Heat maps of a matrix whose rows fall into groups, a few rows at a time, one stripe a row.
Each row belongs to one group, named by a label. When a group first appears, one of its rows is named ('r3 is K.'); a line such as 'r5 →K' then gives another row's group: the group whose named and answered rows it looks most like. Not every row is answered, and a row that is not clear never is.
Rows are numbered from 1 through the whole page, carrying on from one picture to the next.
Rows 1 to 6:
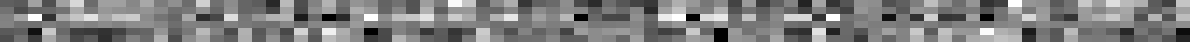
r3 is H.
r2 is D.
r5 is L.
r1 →D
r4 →D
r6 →L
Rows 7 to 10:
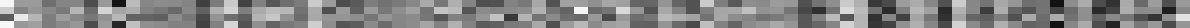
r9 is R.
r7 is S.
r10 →S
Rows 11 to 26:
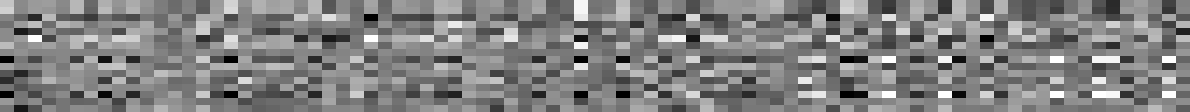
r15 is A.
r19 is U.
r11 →S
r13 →L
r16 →H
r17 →S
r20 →S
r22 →U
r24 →U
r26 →A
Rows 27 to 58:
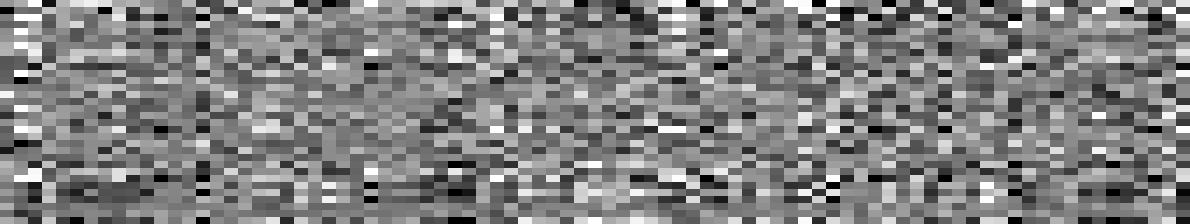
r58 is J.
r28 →U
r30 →D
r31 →R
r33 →R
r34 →H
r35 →D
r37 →R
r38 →A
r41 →J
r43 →U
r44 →J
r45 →R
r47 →A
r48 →U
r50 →J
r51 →H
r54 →J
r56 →A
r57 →A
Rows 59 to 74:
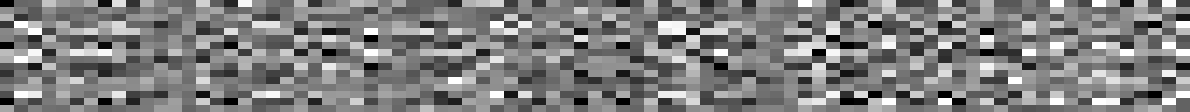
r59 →U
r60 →L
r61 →A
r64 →L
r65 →U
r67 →R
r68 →L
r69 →U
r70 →D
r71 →D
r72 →R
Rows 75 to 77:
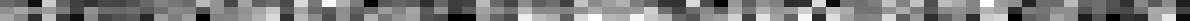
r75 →L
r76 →J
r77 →J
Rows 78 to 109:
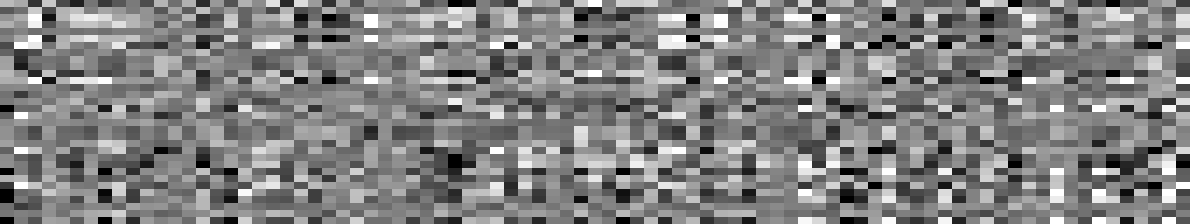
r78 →J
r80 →H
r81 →H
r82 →L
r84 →R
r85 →A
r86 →A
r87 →A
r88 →J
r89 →H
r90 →J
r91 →A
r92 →D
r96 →L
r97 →L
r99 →R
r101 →J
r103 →J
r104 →R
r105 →U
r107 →A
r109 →U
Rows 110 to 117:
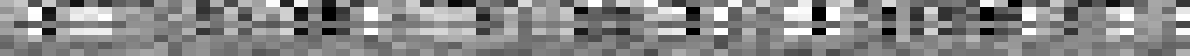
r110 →J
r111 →H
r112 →H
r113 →A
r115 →D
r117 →D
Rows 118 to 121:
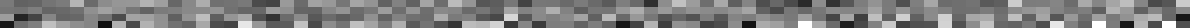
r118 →D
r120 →A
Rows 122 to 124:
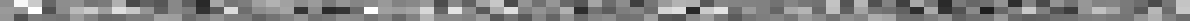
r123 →H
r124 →A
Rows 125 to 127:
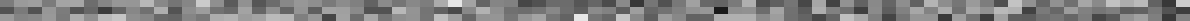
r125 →D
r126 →L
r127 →S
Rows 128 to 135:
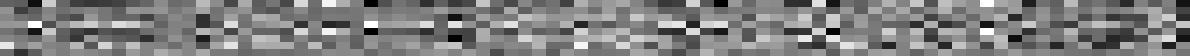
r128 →L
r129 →A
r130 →J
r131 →H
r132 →L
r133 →J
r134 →S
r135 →A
